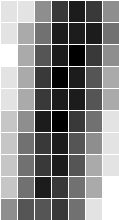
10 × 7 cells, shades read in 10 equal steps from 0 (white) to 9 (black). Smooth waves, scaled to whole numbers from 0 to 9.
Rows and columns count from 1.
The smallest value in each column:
0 1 4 7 5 1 0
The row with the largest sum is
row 2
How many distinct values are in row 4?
6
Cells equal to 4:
6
